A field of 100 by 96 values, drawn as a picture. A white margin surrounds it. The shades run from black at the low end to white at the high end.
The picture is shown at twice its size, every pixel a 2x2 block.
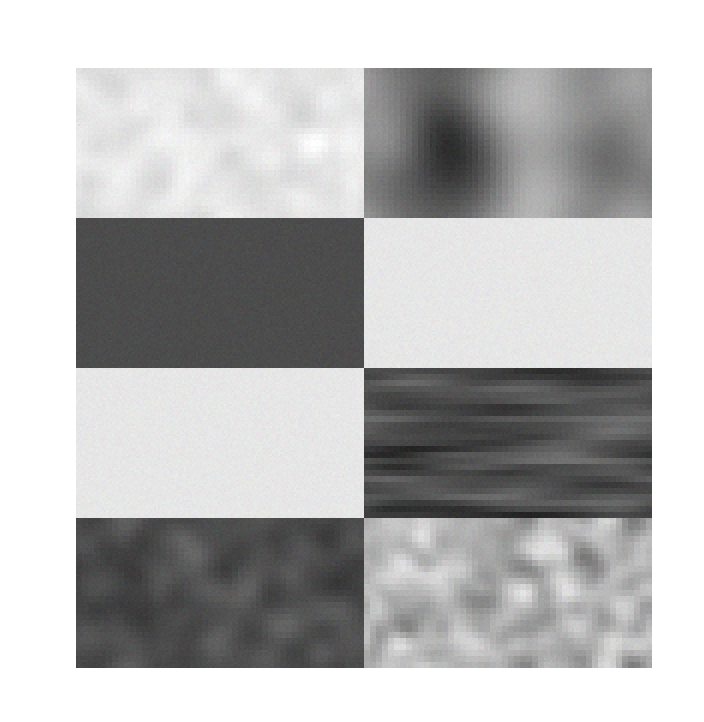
The table splits into 4 rows of 2 panels. Panel 1,1: very high, blotchy, faint in contrast. Panel 1,2: middling, smooth, strong in contrast. Panel 2,1: low, flat. Panel 2,2: very high, flat. Panel 3,1: very high, flat. Panel 3,2: low, streaked across. Panel 4,1: low, blotchy, faint in contrast. Panel 4,2: high, blotchy.
